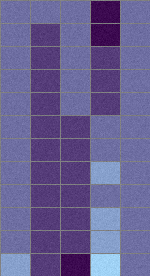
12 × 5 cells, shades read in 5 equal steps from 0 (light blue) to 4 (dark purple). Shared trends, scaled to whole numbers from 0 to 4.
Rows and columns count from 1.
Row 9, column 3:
3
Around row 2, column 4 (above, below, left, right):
4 3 2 2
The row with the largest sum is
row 2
